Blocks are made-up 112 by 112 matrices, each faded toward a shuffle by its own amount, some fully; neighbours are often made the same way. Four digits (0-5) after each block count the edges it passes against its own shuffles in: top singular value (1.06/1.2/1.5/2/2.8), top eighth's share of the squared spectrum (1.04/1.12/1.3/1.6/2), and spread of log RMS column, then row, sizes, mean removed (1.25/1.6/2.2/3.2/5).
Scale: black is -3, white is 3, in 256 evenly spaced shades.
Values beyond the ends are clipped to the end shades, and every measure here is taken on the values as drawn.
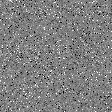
0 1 0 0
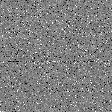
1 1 0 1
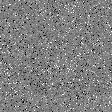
0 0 0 0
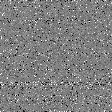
2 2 0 2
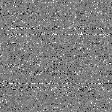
2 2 0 3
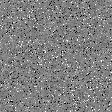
0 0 0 1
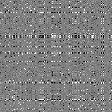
5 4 3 3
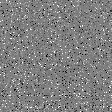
3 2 0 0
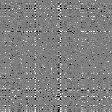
5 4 3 3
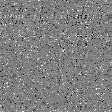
4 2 1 2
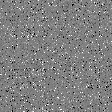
4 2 1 1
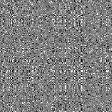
5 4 3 3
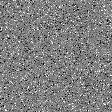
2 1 0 0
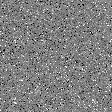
0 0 0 0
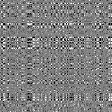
5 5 4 4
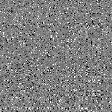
4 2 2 2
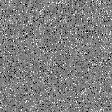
4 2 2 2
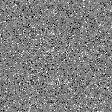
3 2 0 1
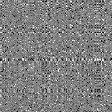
5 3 3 3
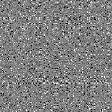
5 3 2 2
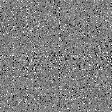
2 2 3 2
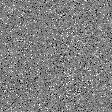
0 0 1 0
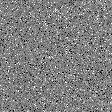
0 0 0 0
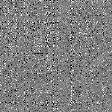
2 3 3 3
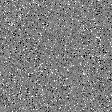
2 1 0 0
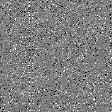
4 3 2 1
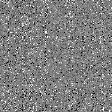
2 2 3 2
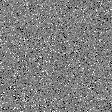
0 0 0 0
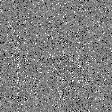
1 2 2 2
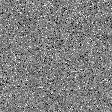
0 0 0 0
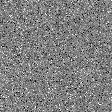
0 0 0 0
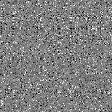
4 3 1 2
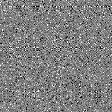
4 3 2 2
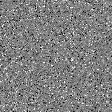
2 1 0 0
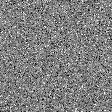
0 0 0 0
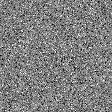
0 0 1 0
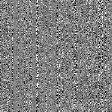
2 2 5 0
